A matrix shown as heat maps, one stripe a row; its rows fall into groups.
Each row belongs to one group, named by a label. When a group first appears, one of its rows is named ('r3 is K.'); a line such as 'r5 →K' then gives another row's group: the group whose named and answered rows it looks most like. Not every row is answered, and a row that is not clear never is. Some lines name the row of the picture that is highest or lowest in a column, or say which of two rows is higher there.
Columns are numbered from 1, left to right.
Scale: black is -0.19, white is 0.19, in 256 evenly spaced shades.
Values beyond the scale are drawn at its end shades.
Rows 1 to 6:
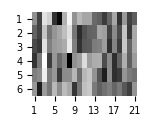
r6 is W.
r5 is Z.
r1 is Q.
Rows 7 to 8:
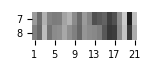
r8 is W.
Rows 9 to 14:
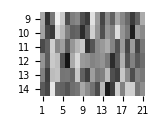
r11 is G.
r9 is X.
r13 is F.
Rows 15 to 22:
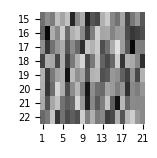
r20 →X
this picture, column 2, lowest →16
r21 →F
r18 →Z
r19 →X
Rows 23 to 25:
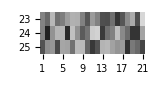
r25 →G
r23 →W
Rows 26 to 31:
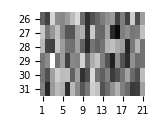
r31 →X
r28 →X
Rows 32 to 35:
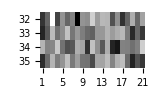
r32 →Z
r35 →G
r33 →G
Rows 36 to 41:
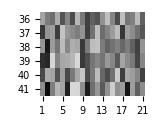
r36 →F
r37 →Z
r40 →Z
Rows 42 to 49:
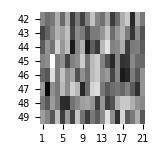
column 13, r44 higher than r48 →Yes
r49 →F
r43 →G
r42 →F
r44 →G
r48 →Q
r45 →Z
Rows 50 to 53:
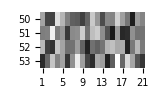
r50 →X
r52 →X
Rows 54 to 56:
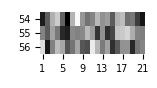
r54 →Q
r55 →Q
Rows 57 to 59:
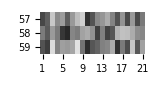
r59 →W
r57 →G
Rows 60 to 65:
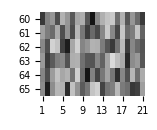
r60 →G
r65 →X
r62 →Q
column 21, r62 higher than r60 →Yes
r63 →X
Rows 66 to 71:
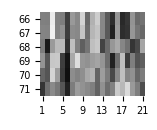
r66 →Z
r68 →X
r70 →Q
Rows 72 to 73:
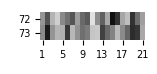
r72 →F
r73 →X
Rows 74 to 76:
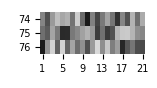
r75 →Q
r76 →Z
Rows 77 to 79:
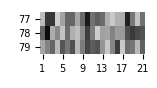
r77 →X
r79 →F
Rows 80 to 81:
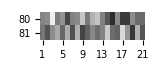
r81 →F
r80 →Z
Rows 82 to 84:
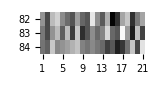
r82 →F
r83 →F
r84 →W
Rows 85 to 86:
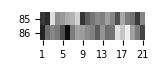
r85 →W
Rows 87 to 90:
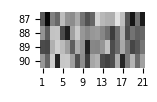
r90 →Z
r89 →G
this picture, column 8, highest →88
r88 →Q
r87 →G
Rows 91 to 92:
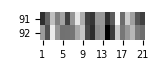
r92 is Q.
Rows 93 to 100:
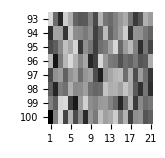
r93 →X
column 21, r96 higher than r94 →Yes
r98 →G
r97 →G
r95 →G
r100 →Z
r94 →Z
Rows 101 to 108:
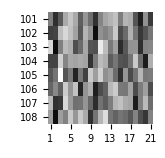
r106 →G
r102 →G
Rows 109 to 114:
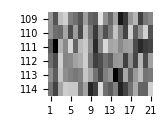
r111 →G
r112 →W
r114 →W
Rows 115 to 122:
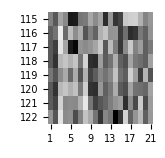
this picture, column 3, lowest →119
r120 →W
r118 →W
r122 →Q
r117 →Q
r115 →Q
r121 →W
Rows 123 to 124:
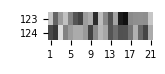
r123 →F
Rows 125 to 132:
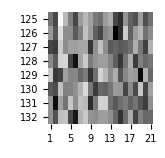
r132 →Q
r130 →W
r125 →Q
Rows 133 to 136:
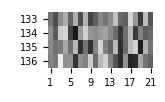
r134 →Q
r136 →Z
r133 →F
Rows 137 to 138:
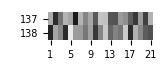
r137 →X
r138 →Z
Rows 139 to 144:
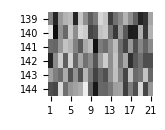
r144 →W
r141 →G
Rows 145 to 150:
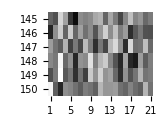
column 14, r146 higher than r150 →Yes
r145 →Q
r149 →Z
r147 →F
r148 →Z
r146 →Z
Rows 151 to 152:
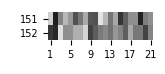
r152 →W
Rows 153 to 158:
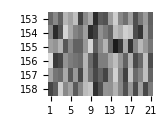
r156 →F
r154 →X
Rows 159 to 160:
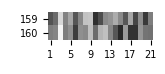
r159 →G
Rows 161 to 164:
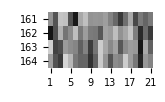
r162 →G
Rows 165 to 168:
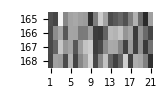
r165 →W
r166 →G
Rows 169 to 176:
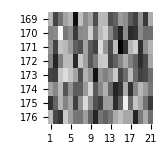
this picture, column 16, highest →175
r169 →X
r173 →G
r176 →X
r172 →X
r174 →Z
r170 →Z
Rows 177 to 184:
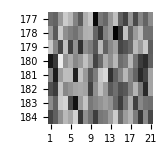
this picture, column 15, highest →181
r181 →X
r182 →W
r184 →G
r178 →Q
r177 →G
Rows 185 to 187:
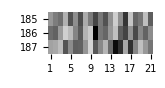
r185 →F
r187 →Z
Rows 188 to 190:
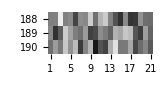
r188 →Z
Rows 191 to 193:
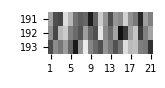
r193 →Q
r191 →X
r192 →F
